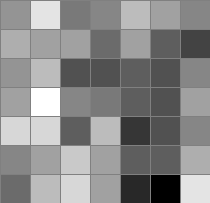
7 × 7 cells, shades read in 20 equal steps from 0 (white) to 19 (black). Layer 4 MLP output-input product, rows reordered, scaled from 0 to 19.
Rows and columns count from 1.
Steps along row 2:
up same up down up up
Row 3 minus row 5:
5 2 1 8 -3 0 0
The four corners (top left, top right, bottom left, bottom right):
8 9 11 2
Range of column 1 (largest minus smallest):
8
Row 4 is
7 0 9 10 12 13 7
